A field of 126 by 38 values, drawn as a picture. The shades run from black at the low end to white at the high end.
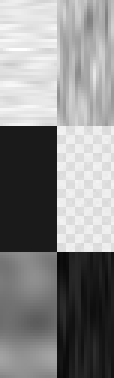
The table splits into 3 rows of 2 panels. Panel 1,1: very high, streaked across, faint in contrast. Panel 1,2: high, streaked downward. Panel 2,1: very low, flat. Panel 2,2: very high, checkered, faint in contrast. Panel 3,1: middling, smooth. Panel 3,2: very low, streaked downward, faint in contrast.
